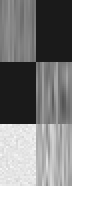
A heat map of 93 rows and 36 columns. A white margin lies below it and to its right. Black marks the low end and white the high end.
The table splits into 3 rows of 2 panels. Panel 1,1: middling, streaked downward, faint in contrast. Panel 1,2: very low, flat. Panel 2,1: very low, flat. Panel 2,2: middling, streaked downward. Panel 3,1: very high, fine-grained, faint in contrast. Panel 3,2: high, streaked downward.
